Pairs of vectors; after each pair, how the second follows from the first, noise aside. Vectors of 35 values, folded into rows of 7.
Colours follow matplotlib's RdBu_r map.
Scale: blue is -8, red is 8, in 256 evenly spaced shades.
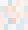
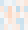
shuffled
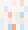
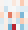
scaled up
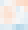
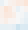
shrunk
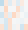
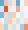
scaled up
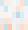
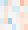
shuffled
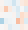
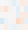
shrunk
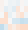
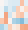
scaled up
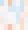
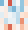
scaled up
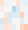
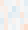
shrunk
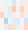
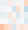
shuffled
